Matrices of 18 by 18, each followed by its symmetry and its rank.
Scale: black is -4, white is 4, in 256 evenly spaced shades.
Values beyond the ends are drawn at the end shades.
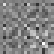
symmetric, rank three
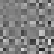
antisymmetric, rank two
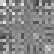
symmetric, rank three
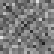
symmetric, full rank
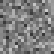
neither, full rank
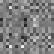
neither, rank three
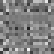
neither, rank three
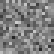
neither, full rank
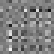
antisymmetric, rank two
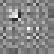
symmetric, rank three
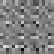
neither, rank three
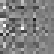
neither, rank three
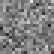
neither, full rank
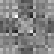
symmetric, rank three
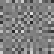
antisymmetric, rank two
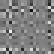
antisymmetric, rank two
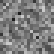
symmetric, full rank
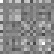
symmetric, rank three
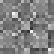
symmetric, rank three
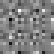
antisymmetric, rank two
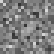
symmetric, full rank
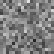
neither, full rank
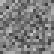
symmetric, full rank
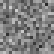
neither, full rank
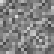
symmetric, full rank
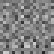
neither, rank three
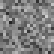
neither, full rank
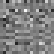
neither, rank three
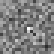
symmetric, full rank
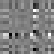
antisymmetric, rank two
